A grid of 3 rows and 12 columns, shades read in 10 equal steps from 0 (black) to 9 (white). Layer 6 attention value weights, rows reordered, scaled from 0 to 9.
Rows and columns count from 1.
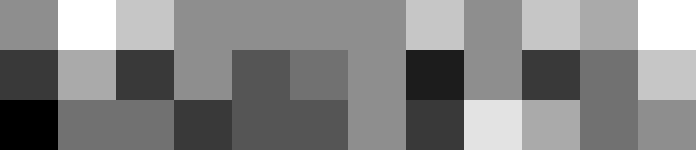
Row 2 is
2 6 2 5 3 4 5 1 5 2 4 7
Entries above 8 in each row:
2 0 0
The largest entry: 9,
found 2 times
